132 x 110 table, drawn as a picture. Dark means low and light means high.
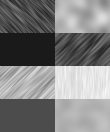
The table splits into 4 rows of 2 panels. Panel 1,1: low, slanting down to the right. Panel 1,2: high, smooth. Panel 2,1: very low, flat. Panel 2,2: low, slanting up to the right. Panel 3,1: high, slanting up to the right. Panel 3,2: very high, streaked downward, faint in contrast. Panel 4,1: low, flat. Panel 4,2: high, smooth, faint in contrast.
